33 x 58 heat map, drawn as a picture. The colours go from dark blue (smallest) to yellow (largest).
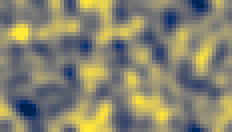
Neither half mirrors the other. The histogram is bell-shaped. No seam splits the table. No single row or column stands out from its neighbours. The field is mottled with small blotches.
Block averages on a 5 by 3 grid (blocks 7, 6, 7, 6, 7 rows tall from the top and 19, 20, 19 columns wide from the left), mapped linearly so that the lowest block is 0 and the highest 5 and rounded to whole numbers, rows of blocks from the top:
341 / 424 / 143 / 042 / 154
